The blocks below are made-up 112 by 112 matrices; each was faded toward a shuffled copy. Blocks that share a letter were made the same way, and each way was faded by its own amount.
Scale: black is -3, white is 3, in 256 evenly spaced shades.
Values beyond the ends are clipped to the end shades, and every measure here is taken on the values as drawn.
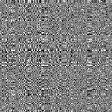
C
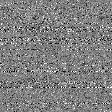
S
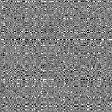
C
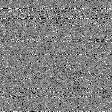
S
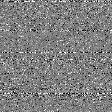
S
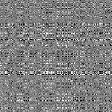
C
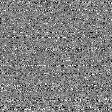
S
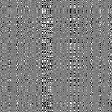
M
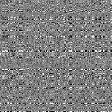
C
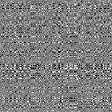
C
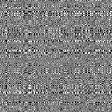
C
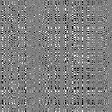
M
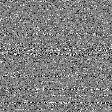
S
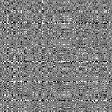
C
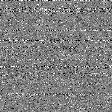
S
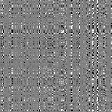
M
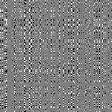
M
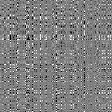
M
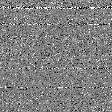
S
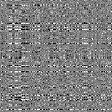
C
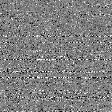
S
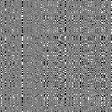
M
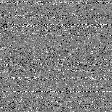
S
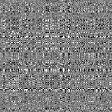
C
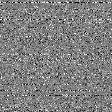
S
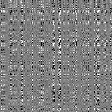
M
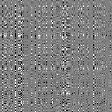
M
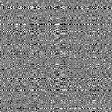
C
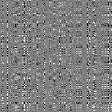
M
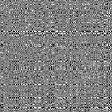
C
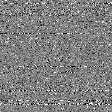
S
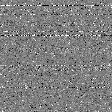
S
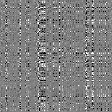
M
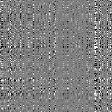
M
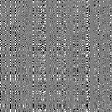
M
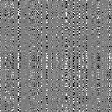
M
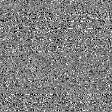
S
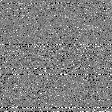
S
